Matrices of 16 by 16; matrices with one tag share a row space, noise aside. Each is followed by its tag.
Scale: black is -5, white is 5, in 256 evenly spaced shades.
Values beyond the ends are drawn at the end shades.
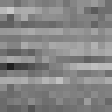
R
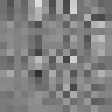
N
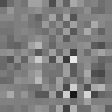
N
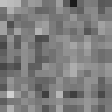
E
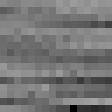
R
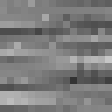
R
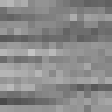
R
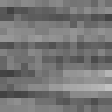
R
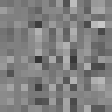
N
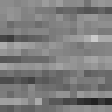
R
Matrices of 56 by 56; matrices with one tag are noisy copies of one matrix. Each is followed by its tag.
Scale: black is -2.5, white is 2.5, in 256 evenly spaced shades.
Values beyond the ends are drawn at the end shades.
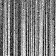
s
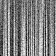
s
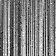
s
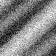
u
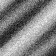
u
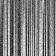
s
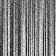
s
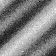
u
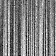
s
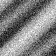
u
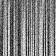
s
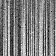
s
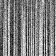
s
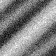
u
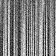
s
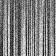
s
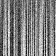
s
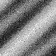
u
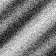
u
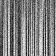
s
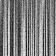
s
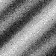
u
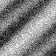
u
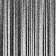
s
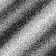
u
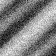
u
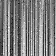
s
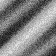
u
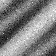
u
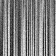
s
